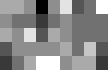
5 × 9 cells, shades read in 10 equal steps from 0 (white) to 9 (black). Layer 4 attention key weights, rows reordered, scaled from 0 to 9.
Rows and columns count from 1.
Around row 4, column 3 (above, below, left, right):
1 3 4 4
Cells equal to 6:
4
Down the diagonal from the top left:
3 5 1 4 0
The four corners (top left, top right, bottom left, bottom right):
3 0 7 7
